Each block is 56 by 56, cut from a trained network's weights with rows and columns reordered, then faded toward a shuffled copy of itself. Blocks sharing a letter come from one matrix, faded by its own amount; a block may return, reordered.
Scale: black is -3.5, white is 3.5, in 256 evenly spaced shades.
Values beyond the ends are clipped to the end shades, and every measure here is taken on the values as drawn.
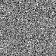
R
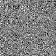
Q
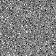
R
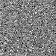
Q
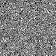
Q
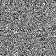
R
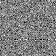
Q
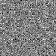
Q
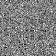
Q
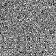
R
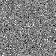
R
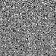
Q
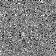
Q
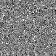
R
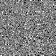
Q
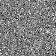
R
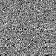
R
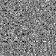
Q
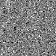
Q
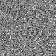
R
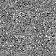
Q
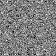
Q
